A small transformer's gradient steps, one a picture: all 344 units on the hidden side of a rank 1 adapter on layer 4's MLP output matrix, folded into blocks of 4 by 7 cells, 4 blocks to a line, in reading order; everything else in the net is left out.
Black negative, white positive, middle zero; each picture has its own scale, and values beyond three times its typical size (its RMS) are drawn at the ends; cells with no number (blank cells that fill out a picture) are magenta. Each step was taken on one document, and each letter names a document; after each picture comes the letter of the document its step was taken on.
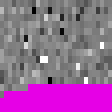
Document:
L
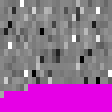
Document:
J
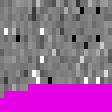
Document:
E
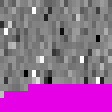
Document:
E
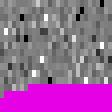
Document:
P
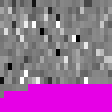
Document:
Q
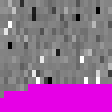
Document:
J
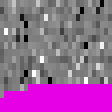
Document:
P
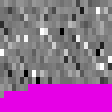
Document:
P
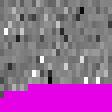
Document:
E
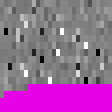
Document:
Q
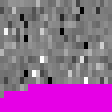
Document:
P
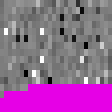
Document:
E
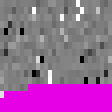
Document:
E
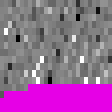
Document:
E
